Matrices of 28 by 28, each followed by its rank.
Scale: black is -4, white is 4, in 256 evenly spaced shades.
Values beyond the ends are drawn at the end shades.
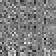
five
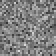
full rank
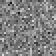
full rank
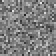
full rank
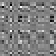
two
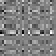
two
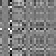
two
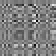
two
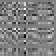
two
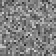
full rank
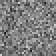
full rank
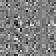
five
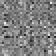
five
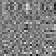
five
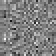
five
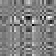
two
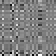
two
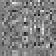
five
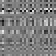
two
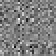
five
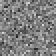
full rank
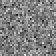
full rank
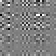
two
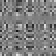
two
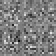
five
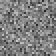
full rank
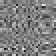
five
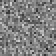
full rank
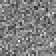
full rank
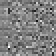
five
